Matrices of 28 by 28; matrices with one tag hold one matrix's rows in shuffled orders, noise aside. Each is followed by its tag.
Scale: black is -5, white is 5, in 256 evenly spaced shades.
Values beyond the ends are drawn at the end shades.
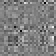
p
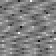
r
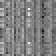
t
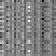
t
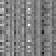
t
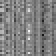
t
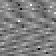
r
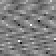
r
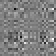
p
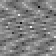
r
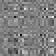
p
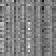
t
